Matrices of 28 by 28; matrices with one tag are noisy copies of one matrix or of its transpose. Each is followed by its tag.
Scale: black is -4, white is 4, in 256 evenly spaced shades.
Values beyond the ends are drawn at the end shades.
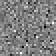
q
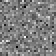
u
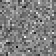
u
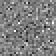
q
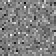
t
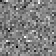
u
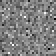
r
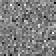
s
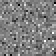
s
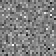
r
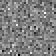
r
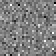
s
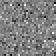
s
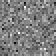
t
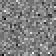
s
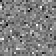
u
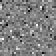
u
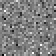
s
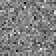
t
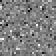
u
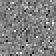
q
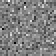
t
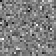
u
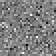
q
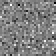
s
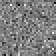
s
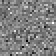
q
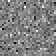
t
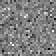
r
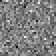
u
